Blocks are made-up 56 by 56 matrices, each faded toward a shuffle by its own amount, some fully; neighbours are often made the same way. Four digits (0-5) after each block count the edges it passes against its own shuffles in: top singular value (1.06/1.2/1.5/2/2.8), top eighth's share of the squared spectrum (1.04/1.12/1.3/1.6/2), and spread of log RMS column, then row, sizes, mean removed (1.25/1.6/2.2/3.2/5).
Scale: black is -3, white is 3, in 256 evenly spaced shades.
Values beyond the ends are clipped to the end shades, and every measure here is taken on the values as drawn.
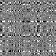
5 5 3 3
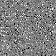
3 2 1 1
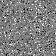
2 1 0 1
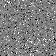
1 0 0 0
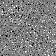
2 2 0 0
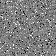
0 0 0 0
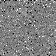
2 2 0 1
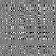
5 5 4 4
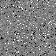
2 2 0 0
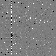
4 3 1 0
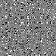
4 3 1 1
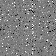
2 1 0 0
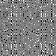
4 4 3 2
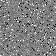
0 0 0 0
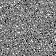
0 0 0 0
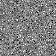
3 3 1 1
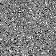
2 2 0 1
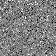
0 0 0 0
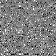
3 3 1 1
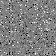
3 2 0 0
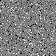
1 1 0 0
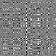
4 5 3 3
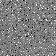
1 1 0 0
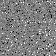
1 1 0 0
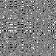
4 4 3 2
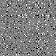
3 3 2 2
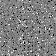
2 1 0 0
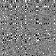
4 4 3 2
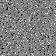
0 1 0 0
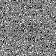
2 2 1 0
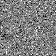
2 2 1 1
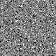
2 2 1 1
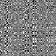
4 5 3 2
